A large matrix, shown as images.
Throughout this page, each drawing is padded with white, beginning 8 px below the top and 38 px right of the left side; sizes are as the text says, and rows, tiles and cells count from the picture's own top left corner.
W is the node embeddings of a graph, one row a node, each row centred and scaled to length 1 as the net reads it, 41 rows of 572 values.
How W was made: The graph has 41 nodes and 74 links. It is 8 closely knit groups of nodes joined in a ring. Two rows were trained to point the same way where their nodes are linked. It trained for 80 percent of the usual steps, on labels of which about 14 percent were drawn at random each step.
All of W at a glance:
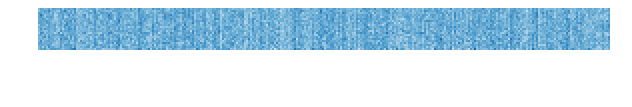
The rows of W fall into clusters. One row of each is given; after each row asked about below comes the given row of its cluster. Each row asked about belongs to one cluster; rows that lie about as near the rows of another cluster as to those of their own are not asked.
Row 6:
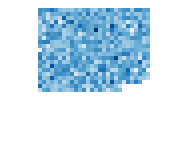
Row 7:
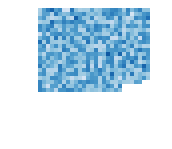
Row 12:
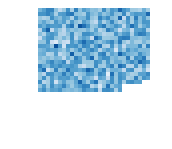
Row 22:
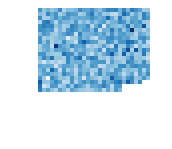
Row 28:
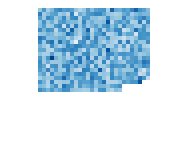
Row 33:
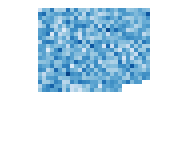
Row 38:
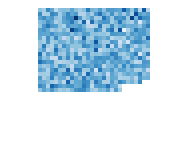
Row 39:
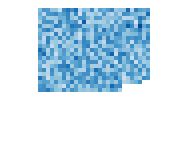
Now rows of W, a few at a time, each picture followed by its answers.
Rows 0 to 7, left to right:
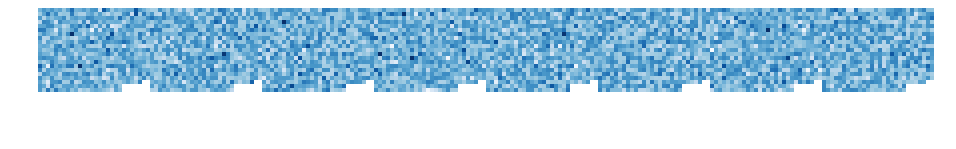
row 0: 22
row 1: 38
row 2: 28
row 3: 39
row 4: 6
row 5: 22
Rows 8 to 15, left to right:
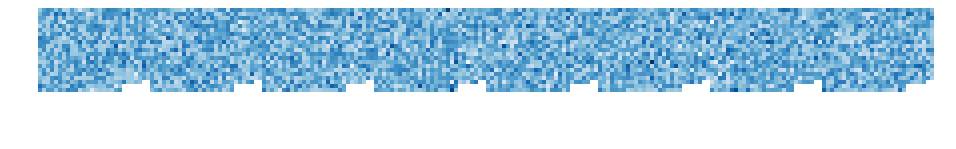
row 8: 7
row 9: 6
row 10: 7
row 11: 39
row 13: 28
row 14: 12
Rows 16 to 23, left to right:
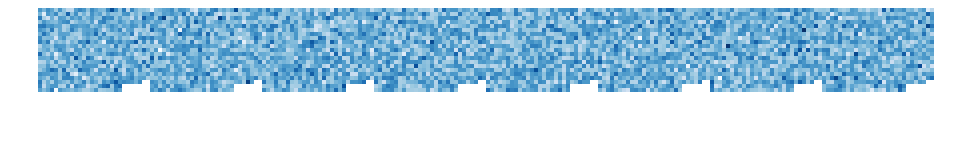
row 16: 22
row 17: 28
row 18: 12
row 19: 33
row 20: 12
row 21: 38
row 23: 33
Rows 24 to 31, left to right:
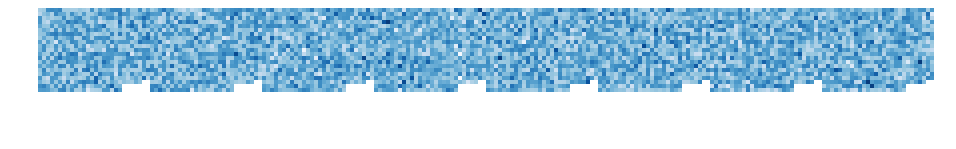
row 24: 7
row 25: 7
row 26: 38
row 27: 22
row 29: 39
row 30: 39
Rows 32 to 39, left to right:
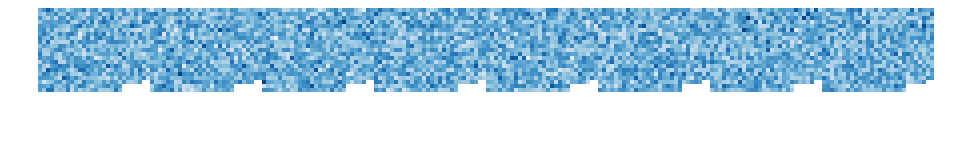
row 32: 22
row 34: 6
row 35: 6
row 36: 28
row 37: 12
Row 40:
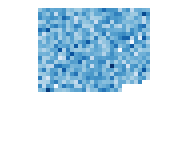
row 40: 38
